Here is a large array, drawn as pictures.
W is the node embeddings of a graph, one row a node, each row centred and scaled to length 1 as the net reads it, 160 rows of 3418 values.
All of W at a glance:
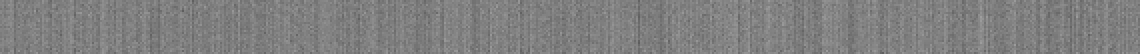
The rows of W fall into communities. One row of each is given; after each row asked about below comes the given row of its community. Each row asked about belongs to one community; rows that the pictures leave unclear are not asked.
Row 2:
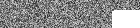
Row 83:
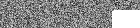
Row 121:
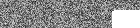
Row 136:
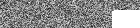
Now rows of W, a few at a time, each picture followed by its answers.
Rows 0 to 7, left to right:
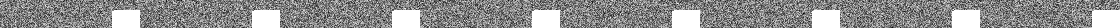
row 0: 83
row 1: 83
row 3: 136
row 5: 136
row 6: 121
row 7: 136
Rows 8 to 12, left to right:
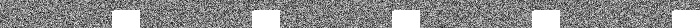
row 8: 2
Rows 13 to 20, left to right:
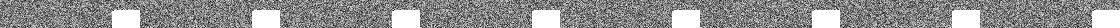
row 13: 121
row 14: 2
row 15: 121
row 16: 2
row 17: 121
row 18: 121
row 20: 121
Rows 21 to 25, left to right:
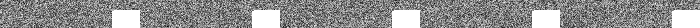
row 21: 136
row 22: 121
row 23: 83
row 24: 136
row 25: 83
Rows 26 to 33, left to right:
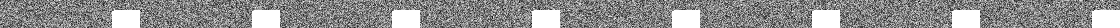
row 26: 136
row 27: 83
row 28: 2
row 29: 136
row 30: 136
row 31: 136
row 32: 2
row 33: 2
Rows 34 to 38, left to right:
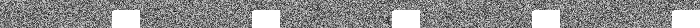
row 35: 2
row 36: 2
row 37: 121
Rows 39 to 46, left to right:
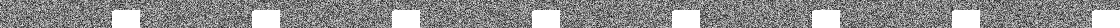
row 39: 121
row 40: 136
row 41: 136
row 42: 121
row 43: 136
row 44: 2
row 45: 136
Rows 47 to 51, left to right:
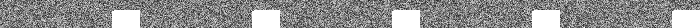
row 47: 136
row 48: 121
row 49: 121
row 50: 136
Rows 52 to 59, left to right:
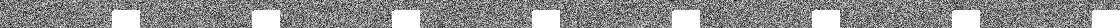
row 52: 136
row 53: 121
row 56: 83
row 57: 2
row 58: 2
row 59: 83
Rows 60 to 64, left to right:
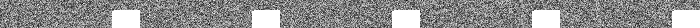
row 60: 83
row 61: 83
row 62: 121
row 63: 2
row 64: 121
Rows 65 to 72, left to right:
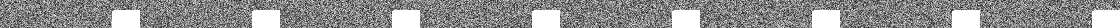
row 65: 83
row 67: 2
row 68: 121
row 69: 83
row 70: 83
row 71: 136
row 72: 121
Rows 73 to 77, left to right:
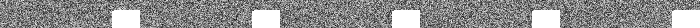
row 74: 121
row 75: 2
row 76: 2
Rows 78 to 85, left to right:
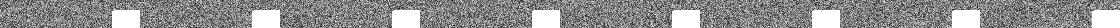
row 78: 136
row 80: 2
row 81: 136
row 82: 2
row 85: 83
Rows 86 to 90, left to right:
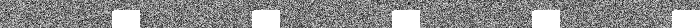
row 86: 121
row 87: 2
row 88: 2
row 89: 121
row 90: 136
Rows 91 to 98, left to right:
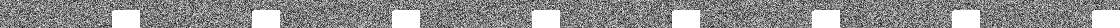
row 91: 121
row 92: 2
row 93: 83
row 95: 2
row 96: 136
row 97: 2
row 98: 2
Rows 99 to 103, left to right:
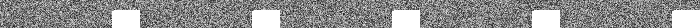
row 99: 121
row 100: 2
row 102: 2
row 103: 2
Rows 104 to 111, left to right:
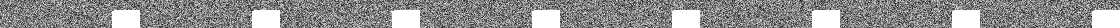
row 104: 121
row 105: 2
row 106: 83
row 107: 121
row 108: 83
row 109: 136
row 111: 121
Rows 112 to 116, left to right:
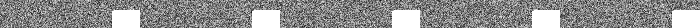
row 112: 2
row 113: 2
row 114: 121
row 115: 136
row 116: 2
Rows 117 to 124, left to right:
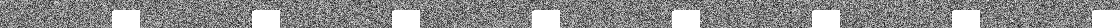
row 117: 2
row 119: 121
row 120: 83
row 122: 83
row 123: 2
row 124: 83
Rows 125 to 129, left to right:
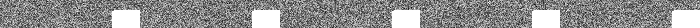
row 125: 121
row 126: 121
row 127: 83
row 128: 136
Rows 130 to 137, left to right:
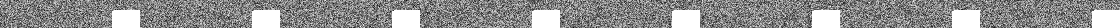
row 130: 2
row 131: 2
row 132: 121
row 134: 2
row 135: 2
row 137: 136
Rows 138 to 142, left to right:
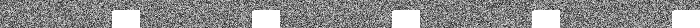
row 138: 136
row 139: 2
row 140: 2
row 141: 83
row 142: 83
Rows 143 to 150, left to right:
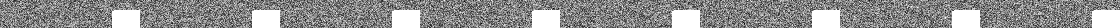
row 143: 121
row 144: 136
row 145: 136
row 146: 136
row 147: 121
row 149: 121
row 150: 2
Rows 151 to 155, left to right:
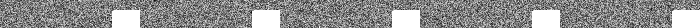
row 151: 136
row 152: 136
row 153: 136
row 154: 2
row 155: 2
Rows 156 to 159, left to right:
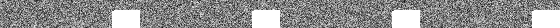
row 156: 83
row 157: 121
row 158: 121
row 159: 136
